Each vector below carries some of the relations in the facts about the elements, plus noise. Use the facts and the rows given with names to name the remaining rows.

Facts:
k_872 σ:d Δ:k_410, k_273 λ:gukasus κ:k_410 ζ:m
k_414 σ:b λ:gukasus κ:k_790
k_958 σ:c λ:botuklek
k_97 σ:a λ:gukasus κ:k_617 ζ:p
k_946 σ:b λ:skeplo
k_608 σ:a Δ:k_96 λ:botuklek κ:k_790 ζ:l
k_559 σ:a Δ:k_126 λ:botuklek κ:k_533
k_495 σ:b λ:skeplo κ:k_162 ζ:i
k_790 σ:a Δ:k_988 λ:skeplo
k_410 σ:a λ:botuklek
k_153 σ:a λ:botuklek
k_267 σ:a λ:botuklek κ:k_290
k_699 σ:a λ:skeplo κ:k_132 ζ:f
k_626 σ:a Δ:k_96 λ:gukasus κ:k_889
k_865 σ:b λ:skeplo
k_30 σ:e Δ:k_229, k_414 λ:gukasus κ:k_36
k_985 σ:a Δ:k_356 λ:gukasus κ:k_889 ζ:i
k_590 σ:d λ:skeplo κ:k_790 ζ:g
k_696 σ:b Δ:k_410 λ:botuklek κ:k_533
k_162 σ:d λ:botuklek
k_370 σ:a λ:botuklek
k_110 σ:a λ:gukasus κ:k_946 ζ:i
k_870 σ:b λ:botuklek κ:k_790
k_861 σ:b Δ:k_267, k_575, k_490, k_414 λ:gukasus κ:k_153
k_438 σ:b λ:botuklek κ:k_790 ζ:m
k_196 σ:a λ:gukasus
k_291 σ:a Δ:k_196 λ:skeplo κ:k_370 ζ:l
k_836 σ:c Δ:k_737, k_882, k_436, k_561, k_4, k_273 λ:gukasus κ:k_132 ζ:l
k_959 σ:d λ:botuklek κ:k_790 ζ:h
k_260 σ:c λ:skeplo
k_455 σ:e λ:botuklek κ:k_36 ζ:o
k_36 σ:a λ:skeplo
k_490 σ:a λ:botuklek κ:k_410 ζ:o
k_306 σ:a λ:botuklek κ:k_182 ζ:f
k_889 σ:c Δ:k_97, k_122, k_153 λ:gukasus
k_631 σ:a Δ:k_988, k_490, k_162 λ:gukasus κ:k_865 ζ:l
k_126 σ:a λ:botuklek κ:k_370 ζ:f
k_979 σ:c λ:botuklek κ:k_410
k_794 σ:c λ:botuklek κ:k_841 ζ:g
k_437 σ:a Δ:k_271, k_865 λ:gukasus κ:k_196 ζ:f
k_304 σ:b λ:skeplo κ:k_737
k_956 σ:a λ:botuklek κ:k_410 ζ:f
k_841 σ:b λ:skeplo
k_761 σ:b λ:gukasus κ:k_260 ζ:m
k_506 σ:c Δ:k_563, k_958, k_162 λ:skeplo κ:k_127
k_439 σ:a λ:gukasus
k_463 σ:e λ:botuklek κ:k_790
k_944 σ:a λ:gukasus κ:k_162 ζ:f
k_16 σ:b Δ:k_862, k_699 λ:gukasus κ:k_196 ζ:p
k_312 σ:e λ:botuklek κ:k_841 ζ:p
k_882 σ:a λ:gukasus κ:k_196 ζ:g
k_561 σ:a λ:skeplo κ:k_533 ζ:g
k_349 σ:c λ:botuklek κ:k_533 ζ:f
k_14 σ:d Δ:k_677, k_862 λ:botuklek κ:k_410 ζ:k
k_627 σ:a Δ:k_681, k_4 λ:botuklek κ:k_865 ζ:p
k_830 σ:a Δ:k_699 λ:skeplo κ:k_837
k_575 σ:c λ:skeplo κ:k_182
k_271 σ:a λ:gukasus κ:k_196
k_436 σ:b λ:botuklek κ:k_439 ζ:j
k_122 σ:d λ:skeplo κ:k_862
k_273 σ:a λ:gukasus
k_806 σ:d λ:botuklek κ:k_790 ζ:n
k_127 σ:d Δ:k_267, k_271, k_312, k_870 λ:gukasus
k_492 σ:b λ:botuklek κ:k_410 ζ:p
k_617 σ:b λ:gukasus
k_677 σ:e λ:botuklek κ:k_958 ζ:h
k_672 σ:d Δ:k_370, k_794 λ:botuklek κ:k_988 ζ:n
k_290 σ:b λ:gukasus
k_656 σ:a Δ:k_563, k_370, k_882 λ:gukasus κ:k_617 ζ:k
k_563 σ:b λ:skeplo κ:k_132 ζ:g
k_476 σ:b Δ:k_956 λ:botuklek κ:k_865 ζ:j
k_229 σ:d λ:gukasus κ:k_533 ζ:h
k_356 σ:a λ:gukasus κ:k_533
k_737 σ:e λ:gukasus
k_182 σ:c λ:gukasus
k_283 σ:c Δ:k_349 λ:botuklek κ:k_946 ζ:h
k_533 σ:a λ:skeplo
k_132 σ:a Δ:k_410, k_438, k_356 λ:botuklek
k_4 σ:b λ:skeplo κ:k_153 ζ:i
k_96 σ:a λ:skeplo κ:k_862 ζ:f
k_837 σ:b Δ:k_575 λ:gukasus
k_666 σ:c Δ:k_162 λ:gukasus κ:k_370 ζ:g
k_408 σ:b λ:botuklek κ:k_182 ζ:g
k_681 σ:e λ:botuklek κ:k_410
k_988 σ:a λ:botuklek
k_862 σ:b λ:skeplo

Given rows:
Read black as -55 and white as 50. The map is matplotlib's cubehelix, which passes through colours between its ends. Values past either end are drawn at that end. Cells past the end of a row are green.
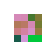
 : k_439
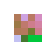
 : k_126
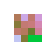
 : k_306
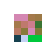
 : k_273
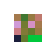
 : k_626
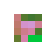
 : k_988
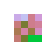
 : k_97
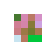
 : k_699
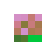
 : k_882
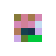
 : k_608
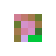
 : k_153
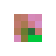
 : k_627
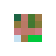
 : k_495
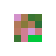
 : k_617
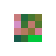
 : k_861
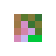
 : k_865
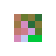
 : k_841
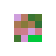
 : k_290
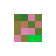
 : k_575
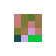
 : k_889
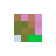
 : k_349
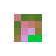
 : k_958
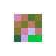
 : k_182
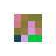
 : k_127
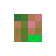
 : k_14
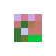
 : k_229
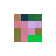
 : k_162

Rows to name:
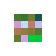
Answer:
k_790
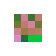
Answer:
k_455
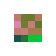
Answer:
k_30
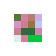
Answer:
k_291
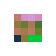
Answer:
k_356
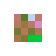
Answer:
k_672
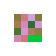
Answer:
k_590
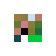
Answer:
k_132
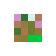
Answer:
k_283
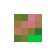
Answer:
k_559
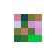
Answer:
k_666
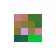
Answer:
k_414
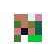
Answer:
k_410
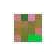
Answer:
k_476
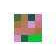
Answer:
k_490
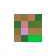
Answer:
k_870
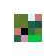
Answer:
k_696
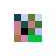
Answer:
k_872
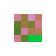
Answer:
k_794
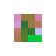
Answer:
k_16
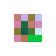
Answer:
k_836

